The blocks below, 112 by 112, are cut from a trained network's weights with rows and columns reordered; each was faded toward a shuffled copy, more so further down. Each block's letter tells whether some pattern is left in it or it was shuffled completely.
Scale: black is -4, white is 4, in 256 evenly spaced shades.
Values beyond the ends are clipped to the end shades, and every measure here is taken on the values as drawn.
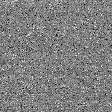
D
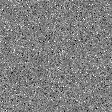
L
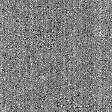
D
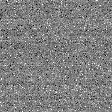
D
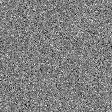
D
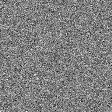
D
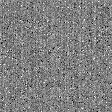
D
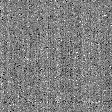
D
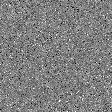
L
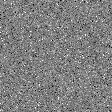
L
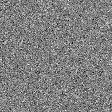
L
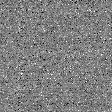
D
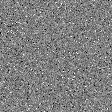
L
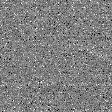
D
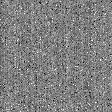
D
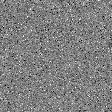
L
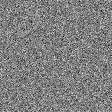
D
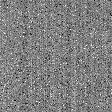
D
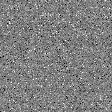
D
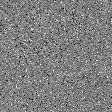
L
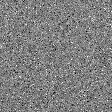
L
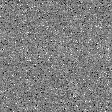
D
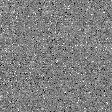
D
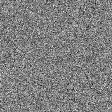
D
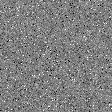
L
